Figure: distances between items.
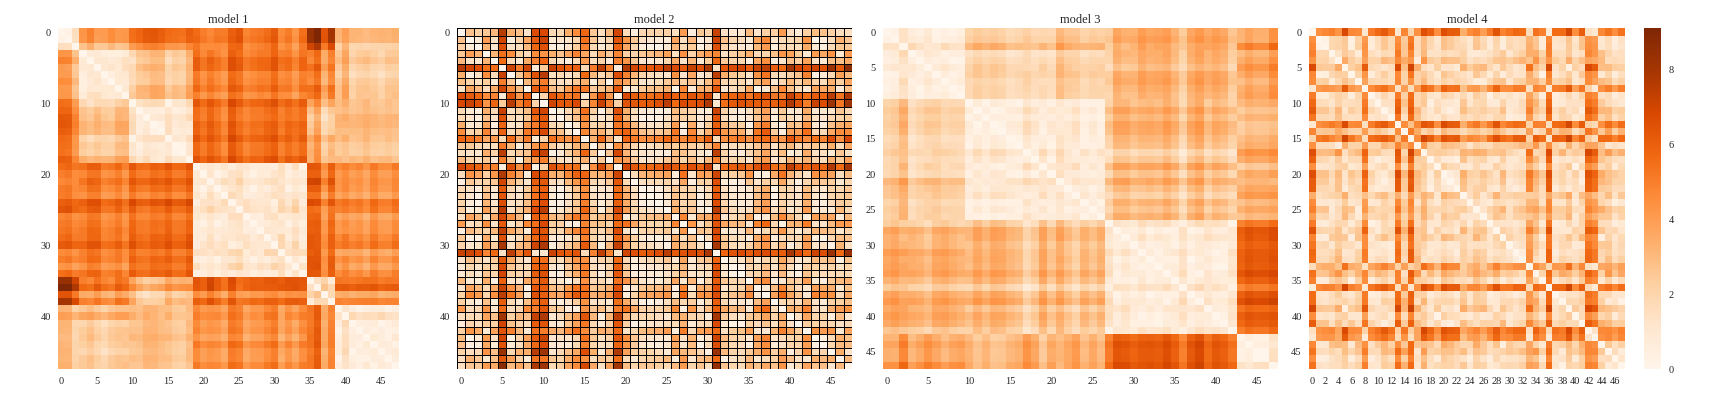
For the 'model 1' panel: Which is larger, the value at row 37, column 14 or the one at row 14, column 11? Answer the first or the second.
the first
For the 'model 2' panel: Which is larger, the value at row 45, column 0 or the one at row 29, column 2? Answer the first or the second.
the first
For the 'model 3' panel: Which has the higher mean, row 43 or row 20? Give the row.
43
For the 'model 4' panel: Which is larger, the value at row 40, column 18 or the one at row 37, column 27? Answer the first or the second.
the first
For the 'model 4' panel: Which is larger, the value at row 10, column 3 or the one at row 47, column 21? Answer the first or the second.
the second
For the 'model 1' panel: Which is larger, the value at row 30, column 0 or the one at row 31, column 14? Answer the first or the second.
the first
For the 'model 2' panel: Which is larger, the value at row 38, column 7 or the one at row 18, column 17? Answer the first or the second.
the second
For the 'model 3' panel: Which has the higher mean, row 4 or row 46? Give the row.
46
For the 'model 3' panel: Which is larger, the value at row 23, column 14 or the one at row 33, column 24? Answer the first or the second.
the second
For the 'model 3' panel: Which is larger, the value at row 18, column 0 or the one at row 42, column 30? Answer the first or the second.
the first
